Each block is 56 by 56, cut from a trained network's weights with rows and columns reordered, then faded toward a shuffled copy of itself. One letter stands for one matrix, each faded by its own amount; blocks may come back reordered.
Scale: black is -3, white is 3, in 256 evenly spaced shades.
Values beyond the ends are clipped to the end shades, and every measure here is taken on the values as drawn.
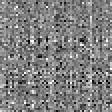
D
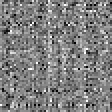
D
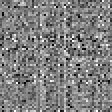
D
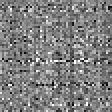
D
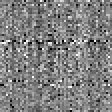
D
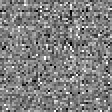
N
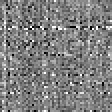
D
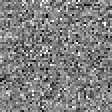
N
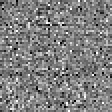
N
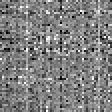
D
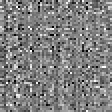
D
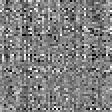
D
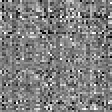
D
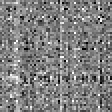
D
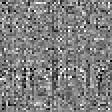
D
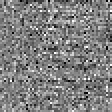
N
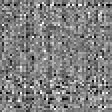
D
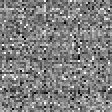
N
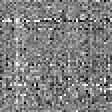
D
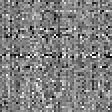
D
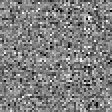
N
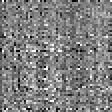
D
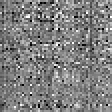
D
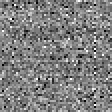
N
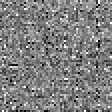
N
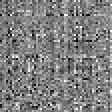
D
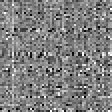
D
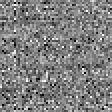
N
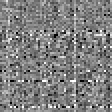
D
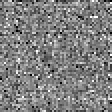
N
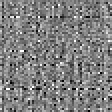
D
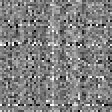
D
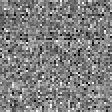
N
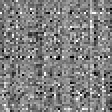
D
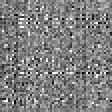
D
